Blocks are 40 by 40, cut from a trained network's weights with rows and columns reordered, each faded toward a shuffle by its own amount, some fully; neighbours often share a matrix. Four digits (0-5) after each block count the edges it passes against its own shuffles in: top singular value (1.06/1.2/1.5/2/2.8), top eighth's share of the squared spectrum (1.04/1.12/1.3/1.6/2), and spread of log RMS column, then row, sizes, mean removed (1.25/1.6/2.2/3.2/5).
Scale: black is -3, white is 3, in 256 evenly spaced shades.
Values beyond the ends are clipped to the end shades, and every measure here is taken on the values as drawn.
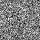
0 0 0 0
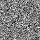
0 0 0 0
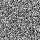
0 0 0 0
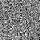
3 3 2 0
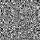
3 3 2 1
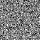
2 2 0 1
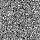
0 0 0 0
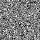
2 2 0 0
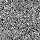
0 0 0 0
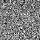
2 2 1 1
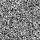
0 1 0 0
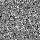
0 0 0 0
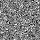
1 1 0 0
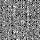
2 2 0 1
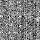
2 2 0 1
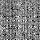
3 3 0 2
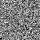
0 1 0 0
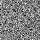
2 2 0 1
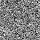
1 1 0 0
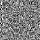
3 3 2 1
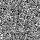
0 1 0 0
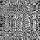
3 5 2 2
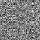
3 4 2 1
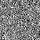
0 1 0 0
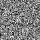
2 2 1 0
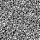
2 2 1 0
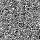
0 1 0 0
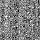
2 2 0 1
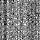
3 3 1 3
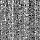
3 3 1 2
